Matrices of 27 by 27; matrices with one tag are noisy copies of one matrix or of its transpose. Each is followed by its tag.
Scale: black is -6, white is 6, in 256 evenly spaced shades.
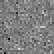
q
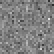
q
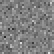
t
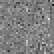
q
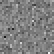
t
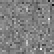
q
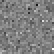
t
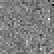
q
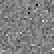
t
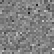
t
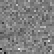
q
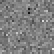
t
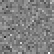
t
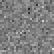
t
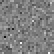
t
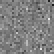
q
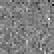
q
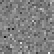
t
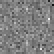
q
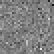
q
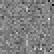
q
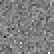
t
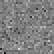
q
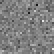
t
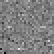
q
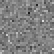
t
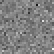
t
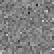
t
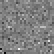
q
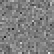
t
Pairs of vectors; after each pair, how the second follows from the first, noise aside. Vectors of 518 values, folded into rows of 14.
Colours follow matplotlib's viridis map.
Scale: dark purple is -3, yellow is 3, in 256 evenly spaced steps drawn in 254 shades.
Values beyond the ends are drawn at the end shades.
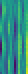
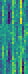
wrapped around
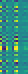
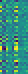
copied
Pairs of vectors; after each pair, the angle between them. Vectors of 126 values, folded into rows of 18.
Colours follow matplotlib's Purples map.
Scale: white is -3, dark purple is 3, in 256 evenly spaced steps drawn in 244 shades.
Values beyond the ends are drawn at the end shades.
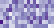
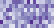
nearly parallel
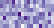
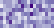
partly opposed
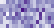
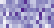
nearly parallel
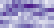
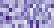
orthogonal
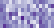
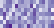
orthogonal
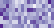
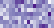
nearly opposite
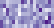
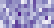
nearly opposite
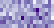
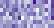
nearly opposite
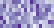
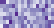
orthogonal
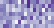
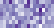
partly aligned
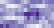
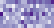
partly aligned
